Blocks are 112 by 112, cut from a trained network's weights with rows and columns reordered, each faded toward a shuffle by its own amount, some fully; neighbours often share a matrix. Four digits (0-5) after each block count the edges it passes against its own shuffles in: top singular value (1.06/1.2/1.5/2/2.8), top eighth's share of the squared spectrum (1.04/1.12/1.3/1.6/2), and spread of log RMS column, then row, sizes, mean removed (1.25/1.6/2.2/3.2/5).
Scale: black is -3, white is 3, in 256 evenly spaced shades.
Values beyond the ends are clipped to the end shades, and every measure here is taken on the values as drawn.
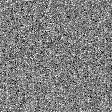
0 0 0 0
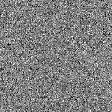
2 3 1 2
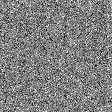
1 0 0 0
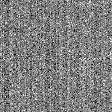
3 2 0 2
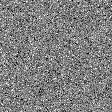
0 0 0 0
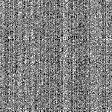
4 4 1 3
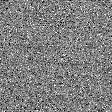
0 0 0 0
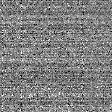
4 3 3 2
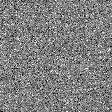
0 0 0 0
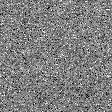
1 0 0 0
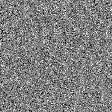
2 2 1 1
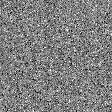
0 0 0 0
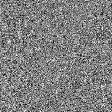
3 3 1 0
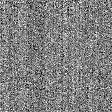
3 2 0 1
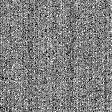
3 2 0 2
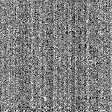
4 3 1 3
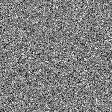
1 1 0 0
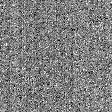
2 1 0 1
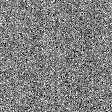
1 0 0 0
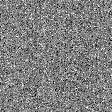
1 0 0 0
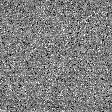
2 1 0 0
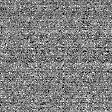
3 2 2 1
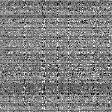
4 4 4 2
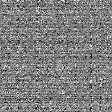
4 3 3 1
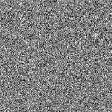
3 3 2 1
